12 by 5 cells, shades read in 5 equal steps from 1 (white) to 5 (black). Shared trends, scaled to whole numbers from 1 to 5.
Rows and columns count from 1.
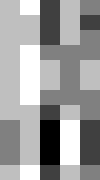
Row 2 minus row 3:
0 0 0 0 1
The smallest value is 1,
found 9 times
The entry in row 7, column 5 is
3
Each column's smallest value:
2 1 2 1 2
